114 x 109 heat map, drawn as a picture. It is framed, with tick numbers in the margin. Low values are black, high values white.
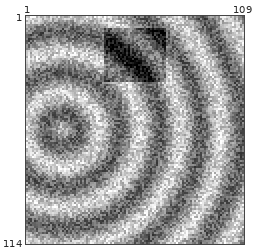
Histogram: bell-shaped. Odd patch: lower, in the top middle. Average level on the scale: 60%. Slope: none. Rings: centred on the middle left.
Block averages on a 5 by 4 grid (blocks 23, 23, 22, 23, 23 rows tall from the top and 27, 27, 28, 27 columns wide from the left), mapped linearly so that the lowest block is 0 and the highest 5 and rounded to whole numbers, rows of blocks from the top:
4004 / 4213 / 2453 / 4443 / 4444
